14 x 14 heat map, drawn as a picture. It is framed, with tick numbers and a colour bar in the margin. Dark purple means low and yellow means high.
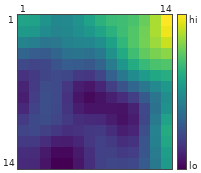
Slope: up to the top right. Ninth with the highest average: top right. Grain: blotchy. Stripes: none.
